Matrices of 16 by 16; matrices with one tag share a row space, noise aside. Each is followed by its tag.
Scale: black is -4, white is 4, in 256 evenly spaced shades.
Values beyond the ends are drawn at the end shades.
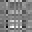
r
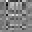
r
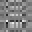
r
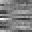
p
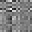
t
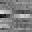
p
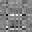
r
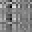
t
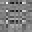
r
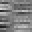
p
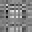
r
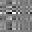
t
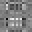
r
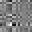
t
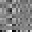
t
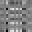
r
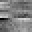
p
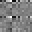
t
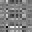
r
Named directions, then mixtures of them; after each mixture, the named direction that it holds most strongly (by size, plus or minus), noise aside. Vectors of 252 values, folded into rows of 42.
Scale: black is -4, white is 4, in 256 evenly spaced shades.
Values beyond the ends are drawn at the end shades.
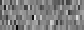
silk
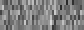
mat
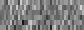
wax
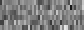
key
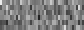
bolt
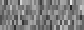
wax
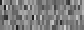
silk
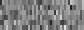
key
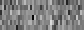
silk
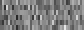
silk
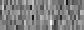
mat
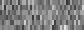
key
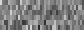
wax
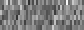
mat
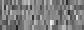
silk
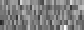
key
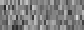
silk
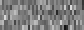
key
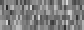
bolt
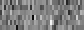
silk
